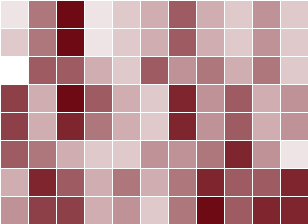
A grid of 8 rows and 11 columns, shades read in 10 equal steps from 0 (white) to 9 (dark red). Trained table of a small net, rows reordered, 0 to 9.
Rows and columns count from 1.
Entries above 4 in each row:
3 3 5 5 5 4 8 7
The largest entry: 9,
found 4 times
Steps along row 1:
up up down up up up down down up down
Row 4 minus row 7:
4 -5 3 3 -2 -1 3 -4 0 -3 -4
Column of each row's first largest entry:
3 3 2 3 3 9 2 8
